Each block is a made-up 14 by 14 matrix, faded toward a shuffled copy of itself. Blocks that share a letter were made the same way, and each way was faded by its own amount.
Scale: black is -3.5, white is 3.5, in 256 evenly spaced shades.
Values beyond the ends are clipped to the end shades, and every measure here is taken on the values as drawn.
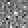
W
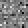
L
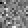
W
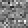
W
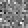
W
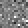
L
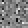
L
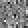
W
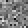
W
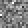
W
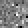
L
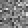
W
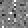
L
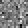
L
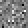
L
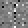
L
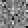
L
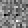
W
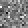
W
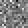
W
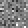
L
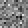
L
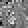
L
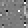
L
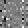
L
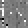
L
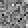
W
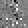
L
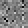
L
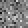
W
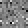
L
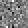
W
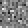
W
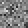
W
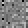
L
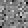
L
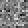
W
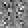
W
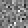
W
